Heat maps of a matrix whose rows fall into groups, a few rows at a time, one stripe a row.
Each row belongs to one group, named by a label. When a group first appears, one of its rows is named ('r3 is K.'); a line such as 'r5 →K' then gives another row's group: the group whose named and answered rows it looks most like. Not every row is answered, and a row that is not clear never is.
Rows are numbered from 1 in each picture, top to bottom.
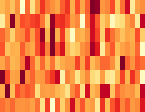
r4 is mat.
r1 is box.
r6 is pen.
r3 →mat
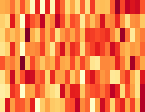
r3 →box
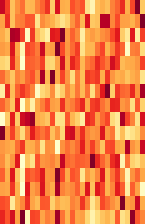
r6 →mat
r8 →box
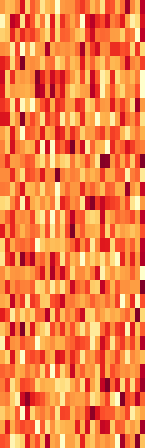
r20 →mat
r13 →pen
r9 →pen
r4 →box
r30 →box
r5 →pen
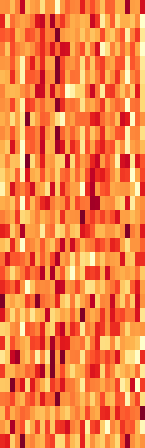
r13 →box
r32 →pen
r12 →box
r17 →pen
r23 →box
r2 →mat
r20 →mat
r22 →mat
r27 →mat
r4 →mat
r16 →box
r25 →mat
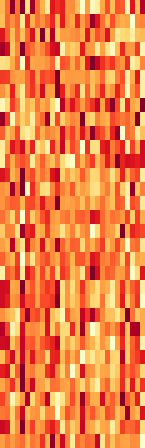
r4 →pen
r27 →pen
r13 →pen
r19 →box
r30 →pen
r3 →mat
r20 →box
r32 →mat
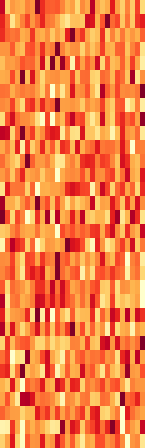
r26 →box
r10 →pen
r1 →mat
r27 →pen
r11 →box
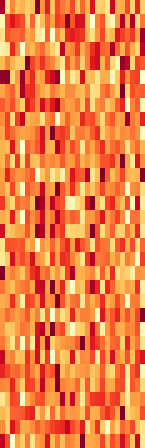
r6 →pen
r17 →mat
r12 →box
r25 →box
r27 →pen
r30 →box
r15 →mat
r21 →mat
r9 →pen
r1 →mat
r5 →box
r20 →mat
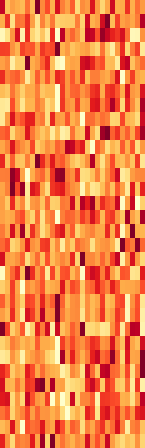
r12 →mat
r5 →box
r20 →box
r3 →box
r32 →mat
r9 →box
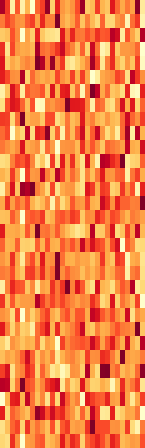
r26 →box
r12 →box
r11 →pen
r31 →box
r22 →mat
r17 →mat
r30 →mat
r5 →mat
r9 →pen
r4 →mat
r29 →box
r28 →pen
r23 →box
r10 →box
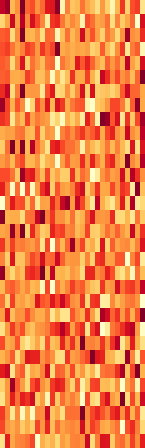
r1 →pen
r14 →box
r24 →mat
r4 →pen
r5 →pen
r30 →box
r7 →pen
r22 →mat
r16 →mat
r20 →mat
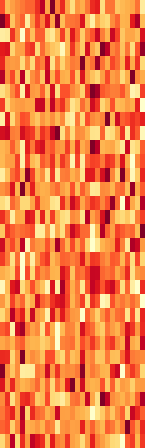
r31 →pen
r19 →box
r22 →mat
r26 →pen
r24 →pen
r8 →mat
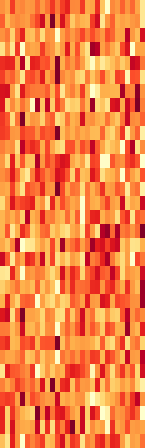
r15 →box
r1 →mat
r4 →box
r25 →pen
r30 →mat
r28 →mat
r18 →box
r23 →pen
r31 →mat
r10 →pen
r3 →pen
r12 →mat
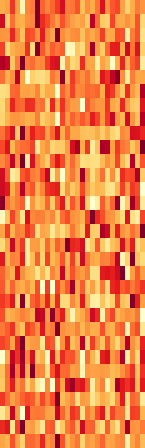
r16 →box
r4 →mat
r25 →pen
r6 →box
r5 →pen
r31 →pen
